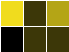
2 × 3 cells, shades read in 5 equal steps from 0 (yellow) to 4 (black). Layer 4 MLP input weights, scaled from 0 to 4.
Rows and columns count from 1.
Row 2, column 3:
3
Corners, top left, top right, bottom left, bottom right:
0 1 4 3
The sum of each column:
4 6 4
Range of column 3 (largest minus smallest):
2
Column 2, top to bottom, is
3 3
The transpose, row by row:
0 4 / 3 3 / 1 3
